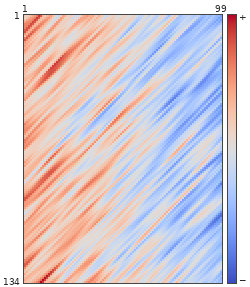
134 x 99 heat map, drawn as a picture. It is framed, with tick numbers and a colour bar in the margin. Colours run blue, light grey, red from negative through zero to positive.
Overall the values sit about 50% of the way up the scale. The grain runs diagonally up to the right. The field climbs toward the left. No lone cell stands out from its neighbours. No row or column stands out.
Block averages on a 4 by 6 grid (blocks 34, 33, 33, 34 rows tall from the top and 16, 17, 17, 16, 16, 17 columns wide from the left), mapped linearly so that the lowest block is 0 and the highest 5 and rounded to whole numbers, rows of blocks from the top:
543210
433200
543211
543210
